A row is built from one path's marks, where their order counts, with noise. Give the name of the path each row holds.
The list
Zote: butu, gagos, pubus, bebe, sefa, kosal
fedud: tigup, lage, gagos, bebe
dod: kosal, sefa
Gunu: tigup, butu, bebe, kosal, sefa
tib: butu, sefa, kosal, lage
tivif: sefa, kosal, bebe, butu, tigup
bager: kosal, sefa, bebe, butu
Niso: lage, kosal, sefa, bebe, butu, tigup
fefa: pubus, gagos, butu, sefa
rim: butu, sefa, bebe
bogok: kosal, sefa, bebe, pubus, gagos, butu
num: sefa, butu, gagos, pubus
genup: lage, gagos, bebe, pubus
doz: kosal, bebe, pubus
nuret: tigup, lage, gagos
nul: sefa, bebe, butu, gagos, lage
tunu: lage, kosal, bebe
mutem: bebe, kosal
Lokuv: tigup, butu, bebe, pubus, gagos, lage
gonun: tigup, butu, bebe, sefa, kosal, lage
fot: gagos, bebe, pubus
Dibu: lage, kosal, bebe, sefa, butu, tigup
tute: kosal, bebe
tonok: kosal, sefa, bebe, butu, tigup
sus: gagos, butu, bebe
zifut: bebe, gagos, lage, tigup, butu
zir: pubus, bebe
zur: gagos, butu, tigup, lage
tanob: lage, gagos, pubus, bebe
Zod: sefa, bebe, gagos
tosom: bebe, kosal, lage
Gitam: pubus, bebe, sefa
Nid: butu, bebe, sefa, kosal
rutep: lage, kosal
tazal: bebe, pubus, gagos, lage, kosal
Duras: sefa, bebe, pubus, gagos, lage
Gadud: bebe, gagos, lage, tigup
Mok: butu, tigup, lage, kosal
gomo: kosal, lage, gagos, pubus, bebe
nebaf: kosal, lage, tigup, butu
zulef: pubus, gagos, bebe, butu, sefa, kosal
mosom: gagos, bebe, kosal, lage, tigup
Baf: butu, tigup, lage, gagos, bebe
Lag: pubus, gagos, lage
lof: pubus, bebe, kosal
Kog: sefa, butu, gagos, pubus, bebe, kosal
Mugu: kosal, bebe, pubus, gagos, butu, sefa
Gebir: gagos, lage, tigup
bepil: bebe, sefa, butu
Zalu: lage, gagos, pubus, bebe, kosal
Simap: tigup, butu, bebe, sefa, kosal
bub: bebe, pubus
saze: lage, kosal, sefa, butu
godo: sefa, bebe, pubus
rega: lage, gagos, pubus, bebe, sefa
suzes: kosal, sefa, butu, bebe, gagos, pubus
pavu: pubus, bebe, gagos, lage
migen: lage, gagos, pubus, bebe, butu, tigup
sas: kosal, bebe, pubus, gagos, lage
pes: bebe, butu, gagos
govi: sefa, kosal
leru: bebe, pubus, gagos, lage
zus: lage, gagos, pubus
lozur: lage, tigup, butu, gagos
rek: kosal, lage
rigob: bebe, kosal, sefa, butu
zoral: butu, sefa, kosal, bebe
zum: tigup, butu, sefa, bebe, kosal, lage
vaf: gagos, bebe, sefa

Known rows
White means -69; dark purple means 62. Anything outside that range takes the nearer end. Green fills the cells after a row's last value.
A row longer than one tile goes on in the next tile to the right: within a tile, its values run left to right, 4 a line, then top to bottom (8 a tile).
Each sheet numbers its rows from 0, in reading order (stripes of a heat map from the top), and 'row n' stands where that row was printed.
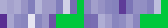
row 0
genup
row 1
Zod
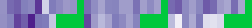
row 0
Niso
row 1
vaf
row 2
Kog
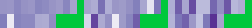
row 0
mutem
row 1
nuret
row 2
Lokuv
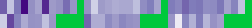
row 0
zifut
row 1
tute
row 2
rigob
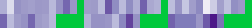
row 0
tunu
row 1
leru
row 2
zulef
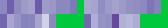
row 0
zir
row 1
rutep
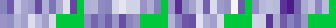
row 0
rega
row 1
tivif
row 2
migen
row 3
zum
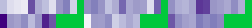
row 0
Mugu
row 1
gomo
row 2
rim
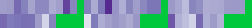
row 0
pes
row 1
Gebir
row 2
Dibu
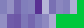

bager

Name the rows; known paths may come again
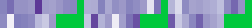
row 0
lof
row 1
nuret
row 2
tunu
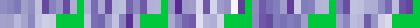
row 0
num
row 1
Lokuv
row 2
migen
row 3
tonok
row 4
Zote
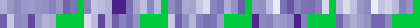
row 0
rutep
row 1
zum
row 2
gonun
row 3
bogok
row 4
zoral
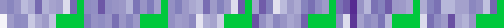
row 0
gomo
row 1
dod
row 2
tanob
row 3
sus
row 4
Gunu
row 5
Mok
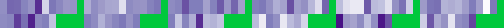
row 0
Niso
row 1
govi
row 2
saze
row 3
Zalu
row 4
Mugu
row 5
Baf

